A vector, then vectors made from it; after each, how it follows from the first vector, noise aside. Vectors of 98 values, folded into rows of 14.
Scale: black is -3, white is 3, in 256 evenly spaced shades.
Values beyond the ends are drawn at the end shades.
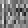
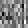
reversed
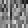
wrapped around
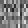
wrapped around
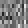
reversed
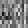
reversed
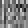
wrapped around
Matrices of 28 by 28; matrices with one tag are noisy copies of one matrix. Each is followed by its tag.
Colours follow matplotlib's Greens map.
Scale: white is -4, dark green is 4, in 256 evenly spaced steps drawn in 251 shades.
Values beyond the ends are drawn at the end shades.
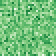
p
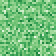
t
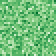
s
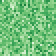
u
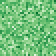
s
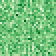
u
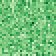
u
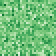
p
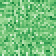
p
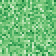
u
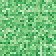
t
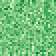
u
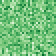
u
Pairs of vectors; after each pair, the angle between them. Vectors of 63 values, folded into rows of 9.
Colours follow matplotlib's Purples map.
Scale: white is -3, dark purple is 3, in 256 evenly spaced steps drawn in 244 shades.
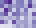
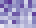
nearly parallel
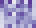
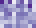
nearly parallel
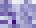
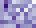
partly aligned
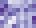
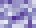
partly opposed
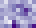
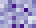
partly aligned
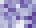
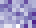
partly aligned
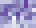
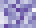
orthogonal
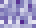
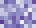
partly opposed
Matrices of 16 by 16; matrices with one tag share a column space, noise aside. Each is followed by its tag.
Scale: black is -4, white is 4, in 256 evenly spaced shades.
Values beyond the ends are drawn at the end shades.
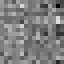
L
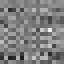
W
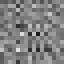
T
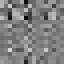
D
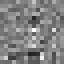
W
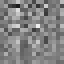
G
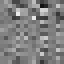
D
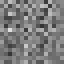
G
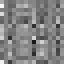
L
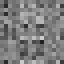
L
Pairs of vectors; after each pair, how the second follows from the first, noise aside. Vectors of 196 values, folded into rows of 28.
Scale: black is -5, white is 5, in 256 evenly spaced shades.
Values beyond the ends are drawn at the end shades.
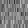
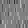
partly zeroed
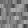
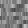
negated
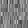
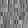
negated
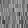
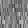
negated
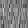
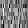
scaled up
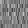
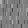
partly zeroed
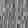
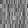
wrapped around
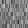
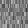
negated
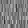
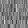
negated
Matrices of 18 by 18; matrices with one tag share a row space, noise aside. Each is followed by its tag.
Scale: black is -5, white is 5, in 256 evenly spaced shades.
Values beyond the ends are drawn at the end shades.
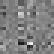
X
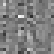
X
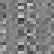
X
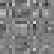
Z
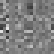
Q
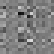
X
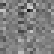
X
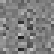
X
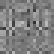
Z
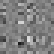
X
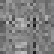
Z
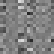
X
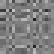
Z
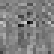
X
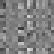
X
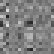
Q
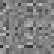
Q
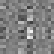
X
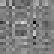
Z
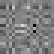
Z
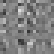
X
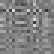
Z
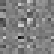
X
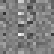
X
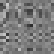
Q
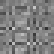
Z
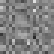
Z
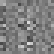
X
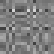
Z
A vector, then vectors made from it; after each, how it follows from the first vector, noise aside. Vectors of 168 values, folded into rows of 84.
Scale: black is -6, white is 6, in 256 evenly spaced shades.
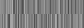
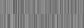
shrunk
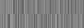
shrunk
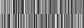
scaled up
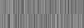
shrunk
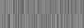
shrunk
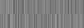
shrunk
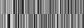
scaled up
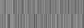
shrunk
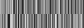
scaled up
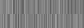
shrunk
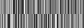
scaled up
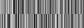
scaled up
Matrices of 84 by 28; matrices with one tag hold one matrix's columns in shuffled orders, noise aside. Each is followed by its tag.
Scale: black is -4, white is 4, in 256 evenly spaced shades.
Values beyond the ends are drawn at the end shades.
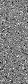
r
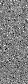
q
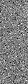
r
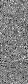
q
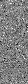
q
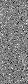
r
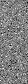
r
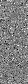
q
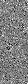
q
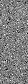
r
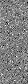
r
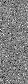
r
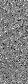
q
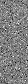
r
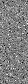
r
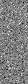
r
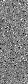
q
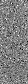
q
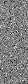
r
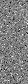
r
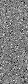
r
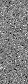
r
